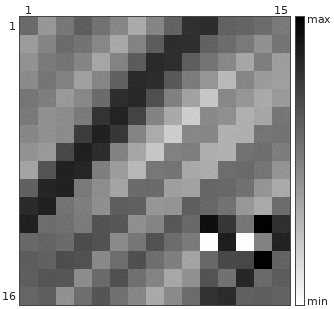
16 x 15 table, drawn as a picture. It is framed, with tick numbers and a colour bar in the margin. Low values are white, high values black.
The halves do not mirror each other. The bottom right is the roughest part. An odd patch, rougher than its surroundings, sits in the bottom right. The bottom right is the ninth with the highest average. Streaks slant up to the right.
